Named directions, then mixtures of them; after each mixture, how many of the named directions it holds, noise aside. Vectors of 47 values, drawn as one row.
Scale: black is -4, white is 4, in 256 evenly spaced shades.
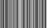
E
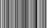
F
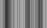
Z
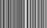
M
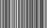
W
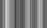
one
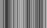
two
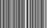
two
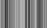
three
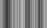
one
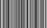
three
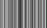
one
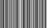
one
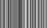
two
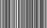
one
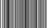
three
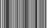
two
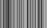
two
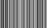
two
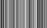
two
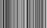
three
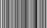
one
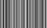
three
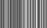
three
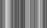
one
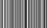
three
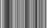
two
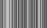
three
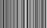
two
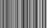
two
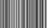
two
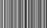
two
